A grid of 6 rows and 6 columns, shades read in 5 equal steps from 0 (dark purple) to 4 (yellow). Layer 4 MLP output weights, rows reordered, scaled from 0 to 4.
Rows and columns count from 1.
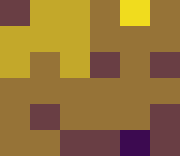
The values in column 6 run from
1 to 2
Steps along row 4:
same same same same same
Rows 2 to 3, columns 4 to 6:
2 2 2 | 1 2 1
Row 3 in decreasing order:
3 3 2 2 1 1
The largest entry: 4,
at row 1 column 5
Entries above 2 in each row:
3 3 2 0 0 0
